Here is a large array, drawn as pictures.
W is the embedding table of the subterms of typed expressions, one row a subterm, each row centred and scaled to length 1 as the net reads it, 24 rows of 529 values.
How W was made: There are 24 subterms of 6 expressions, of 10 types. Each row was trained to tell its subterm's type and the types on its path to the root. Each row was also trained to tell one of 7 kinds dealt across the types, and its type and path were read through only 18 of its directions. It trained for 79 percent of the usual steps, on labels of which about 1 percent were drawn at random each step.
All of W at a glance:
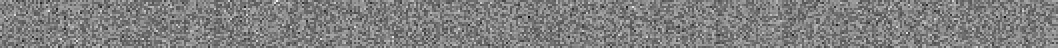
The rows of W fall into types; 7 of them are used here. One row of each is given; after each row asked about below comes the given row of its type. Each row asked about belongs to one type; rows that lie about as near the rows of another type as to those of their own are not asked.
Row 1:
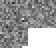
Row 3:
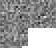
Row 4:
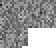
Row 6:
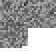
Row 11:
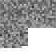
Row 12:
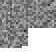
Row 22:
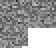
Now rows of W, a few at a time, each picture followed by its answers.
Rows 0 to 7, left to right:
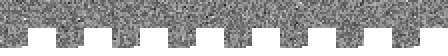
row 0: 3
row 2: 22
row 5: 11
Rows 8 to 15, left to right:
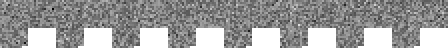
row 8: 12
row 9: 6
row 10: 4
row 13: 3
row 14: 11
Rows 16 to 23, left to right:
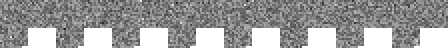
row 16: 3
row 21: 4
